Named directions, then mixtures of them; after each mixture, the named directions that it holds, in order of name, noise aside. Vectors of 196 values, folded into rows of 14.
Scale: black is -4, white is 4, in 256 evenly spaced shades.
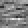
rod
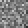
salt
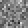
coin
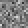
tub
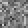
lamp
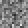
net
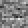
net, rod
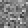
coin, rod, salt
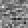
lamp, net, rod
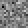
lamp, rod, tub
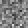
net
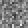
net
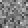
coin, lamp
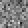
coin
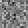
lamp, net, tub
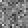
lamp, net, salt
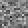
lamp, rod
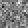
coin, lamp, tub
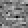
rod, tub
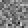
coin, net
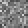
lamp, salt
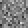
coin, tub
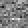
rod, tub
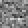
net, rod, salt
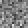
net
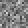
tub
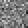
salt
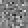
net, salt, tub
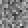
net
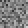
salt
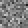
coin, rod, tub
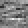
rod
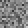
salt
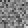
salt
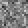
lamp, tub
